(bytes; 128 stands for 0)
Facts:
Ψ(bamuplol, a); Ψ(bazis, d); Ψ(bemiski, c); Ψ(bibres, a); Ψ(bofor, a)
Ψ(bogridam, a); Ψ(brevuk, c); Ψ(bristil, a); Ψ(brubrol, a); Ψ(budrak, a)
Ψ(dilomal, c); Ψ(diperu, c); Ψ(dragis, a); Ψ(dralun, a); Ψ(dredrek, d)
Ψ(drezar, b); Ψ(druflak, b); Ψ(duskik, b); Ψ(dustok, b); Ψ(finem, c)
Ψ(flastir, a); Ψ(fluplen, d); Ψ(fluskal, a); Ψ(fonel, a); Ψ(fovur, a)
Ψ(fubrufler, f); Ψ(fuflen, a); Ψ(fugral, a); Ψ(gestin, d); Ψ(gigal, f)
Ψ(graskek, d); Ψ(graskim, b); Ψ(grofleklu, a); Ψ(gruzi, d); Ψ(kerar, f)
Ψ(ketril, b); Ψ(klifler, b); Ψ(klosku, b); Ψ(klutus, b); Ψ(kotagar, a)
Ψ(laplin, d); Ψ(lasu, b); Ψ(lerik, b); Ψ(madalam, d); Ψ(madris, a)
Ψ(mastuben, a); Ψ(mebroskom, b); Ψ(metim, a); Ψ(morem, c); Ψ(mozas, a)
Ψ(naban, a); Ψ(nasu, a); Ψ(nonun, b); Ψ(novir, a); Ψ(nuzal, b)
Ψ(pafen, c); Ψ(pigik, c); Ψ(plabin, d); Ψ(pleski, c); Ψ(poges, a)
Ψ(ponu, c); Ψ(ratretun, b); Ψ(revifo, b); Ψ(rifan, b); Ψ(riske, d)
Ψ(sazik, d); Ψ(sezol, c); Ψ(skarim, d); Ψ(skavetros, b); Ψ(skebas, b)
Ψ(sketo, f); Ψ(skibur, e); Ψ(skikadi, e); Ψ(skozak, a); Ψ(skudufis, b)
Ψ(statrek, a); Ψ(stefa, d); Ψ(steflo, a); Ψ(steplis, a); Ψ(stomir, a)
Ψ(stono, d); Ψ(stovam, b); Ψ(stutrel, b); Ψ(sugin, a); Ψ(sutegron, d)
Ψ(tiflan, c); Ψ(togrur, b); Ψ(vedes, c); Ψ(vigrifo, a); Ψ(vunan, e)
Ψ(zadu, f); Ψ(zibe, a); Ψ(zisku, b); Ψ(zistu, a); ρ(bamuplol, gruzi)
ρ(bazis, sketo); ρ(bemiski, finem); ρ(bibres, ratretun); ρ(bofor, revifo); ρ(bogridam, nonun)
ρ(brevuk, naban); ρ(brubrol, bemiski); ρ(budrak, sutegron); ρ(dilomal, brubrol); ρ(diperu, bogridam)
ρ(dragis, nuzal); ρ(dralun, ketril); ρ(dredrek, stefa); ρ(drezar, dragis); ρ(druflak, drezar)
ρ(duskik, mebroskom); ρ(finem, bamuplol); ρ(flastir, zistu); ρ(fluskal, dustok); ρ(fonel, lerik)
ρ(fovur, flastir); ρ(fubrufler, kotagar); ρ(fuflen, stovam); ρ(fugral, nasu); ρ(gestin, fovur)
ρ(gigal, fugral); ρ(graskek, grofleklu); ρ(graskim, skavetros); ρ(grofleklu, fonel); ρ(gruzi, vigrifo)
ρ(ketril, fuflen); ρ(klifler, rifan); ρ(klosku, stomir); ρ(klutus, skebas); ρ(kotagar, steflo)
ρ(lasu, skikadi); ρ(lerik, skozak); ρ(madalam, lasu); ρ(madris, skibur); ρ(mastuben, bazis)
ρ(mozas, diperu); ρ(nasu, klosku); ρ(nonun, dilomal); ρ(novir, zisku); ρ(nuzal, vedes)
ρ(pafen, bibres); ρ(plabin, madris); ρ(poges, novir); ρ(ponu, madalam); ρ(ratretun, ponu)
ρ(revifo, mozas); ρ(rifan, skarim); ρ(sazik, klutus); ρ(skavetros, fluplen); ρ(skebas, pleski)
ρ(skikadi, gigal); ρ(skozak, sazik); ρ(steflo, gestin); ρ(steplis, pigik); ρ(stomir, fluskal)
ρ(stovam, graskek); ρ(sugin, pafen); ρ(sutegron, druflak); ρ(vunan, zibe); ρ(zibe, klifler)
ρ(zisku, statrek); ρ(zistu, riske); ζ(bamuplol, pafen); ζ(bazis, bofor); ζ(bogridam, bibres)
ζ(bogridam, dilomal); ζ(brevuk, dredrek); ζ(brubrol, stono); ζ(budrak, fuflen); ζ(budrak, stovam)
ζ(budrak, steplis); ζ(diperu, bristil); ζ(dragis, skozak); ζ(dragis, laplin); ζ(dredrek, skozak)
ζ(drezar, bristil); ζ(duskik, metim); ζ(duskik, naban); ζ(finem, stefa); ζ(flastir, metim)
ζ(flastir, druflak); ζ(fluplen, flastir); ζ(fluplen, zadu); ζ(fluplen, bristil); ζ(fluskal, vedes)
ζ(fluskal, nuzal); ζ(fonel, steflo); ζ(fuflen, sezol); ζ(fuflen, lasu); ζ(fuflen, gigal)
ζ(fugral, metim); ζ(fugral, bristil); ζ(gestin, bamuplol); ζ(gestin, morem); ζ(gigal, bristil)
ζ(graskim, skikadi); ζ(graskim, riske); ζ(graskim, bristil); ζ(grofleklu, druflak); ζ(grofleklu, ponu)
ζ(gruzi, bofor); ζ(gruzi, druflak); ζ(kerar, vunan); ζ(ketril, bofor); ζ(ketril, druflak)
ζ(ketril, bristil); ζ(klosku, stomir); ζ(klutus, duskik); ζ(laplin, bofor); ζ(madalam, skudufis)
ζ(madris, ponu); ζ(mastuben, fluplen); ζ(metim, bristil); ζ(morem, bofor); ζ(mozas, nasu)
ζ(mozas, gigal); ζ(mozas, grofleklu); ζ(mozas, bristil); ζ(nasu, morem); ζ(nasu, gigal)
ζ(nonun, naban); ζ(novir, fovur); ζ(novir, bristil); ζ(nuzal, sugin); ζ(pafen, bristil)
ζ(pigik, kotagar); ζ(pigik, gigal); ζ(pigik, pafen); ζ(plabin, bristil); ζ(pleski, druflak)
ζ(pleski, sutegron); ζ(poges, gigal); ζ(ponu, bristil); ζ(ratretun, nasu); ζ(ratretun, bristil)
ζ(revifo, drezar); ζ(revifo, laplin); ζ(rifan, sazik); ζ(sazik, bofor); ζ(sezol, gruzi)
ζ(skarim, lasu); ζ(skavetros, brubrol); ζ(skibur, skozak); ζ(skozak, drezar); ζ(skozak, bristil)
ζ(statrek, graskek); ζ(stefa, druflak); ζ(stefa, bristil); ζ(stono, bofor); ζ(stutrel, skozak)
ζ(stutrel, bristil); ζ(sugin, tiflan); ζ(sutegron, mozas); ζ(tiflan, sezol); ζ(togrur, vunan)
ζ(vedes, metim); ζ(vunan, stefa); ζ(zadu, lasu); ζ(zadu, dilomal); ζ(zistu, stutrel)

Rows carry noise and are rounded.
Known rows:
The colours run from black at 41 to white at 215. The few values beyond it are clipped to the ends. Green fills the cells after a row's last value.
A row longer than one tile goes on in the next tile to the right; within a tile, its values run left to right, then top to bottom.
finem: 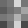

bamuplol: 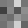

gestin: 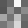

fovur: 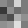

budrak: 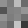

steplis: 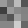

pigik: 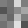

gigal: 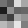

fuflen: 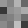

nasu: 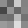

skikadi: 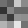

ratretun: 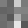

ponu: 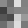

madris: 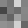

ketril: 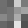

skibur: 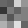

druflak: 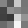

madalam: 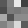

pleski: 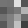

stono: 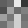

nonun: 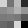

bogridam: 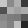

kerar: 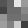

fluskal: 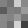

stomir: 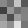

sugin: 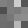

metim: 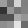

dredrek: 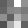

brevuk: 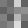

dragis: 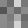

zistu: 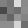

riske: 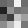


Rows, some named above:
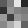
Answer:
graskek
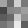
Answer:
vedes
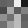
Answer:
sazik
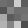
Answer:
fubrufler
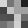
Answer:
dilomal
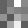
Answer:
dredrek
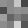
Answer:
dralun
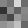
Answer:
skozak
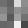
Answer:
graskim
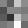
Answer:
drezar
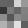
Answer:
skibur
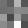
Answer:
klosku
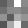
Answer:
dredrek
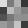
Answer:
naban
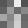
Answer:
bazis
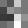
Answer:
druflak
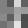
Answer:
revifo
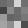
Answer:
sketo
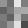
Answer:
diperu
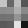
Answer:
duskik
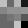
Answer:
klutus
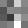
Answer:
drezar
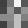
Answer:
gruzi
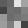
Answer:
kerar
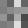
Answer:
revifo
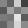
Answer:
morem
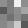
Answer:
mozas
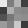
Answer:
naban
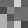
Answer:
fubrufler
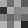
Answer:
zadu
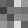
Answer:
vunan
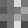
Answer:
finem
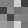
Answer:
steflo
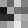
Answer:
bristil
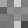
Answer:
mastuben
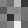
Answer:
skudufis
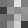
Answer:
fluplen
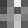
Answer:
gruzi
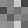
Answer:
zibe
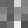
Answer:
graskim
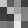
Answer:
lasu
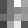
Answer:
stefa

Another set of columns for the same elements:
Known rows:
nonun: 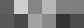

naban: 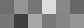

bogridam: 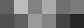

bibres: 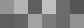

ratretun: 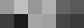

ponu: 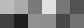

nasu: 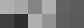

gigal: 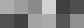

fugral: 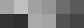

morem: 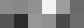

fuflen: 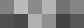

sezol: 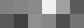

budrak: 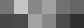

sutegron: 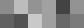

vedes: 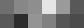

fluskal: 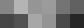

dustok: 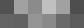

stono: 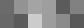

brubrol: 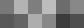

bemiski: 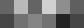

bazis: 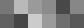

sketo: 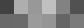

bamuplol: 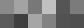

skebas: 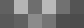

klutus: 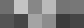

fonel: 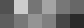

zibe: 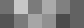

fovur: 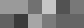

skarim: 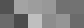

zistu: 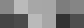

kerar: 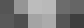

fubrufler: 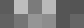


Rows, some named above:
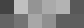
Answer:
statrek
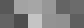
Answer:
skarim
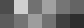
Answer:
fonel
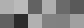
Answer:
skikadi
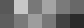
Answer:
fonel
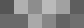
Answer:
vigrifo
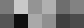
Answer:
ketril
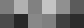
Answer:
brevuk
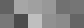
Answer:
skarim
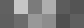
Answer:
fubrufler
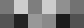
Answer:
finem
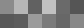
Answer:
bibres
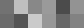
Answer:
sazik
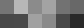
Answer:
budrak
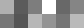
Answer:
bristil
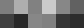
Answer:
brevuk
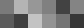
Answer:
gestin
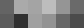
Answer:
togrur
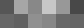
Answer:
dustok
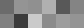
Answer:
riske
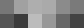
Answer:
skibur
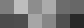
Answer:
budrak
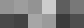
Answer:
drezar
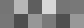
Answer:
stovam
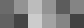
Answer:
fluplen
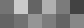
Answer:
stomir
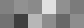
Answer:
metim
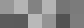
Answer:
vunan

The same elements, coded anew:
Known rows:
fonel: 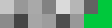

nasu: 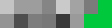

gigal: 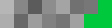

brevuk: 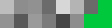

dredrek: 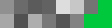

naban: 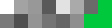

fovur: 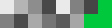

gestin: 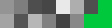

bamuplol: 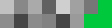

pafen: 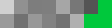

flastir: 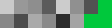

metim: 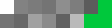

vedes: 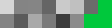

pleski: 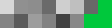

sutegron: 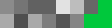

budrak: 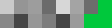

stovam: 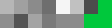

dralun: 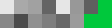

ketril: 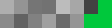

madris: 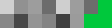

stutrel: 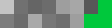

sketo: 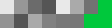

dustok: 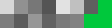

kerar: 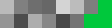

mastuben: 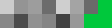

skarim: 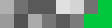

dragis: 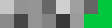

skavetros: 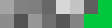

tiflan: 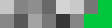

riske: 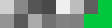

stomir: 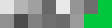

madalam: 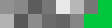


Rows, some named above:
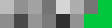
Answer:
sugin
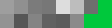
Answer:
klosku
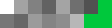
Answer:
bristil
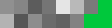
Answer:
madalam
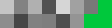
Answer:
bogridam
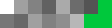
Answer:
bristil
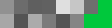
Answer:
dredrek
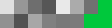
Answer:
sketo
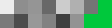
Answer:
statrek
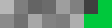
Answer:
drezar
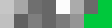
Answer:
skikadi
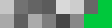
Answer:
skibur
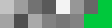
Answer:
fubrufler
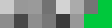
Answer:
fluskal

